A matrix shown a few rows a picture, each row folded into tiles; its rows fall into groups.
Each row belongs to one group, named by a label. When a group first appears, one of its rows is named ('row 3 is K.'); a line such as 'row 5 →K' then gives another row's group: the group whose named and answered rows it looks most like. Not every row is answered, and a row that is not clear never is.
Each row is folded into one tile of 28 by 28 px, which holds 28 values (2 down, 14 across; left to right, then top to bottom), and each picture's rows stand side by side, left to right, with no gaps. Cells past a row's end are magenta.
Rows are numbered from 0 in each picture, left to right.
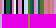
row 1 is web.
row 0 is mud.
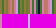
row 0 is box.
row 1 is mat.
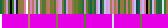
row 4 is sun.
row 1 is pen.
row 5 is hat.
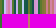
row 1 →web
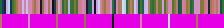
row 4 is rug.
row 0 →web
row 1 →sun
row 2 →hat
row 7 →sun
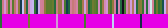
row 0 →rug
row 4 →mat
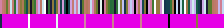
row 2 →mat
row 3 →box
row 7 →web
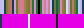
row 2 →rug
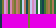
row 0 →rug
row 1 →pen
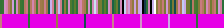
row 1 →rug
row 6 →box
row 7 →rug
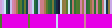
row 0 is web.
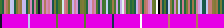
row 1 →mat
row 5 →box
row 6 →pen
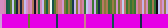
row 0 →hat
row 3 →pen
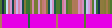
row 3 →pen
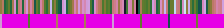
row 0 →mud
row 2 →web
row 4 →sun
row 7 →web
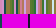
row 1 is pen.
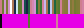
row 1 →rug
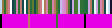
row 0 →pen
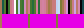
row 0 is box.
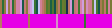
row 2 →mud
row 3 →pen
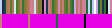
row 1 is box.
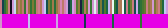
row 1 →box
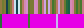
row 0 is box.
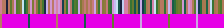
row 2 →hat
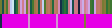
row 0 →rug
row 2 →mud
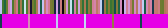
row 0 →pen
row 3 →box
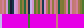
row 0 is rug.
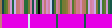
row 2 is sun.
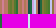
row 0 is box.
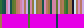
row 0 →web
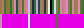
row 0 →mud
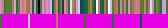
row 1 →mat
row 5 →rug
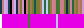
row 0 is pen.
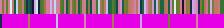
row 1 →web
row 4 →web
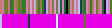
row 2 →mat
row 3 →rug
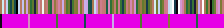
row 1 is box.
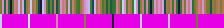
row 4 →rug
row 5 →mat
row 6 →mat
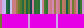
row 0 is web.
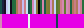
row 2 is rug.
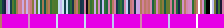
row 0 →web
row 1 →pen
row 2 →pen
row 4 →mud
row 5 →sun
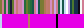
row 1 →web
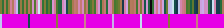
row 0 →box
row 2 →web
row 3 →mud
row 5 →mat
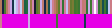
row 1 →hat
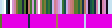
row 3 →mud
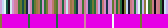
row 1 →sun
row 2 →rug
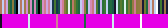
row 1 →mat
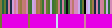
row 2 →mat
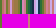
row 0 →rug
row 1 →web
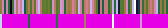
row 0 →mat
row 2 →rug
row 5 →box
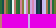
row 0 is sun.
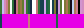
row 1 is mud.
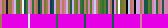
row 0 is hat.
